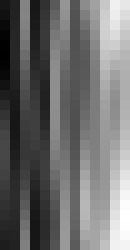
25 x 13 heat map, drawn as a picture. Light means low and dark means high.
The bottom right is the ninth with the lowest average. Values rise toward the left. The grain runs up and down.
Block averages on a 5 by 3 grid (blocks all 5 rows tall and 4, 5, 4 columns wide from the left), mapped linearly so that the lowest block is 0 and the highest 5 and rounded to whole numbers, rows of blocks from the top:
5 3 0
5 4 1
5 3 2
5 3 1
5 3 0
